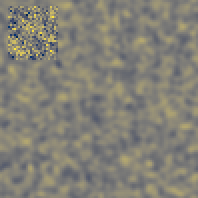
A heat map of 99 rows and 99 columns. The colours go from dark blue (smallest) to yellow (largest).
A few values lie far out on both sides of the bulk. In the top left lies a patch that is rougher than the rest. Values change most from cell to cell in the top left. No regular stripes run through it. No row or column stands out. The halves do not mirror each other. There is no overall slope.
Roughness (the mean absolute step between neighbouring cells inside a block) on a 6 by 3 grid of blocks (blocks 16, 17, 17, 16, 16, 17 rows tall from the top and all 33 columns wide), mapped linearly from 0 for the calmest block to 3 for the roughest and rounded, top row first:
300 / 300 / 000 / 000 / 000 / 000
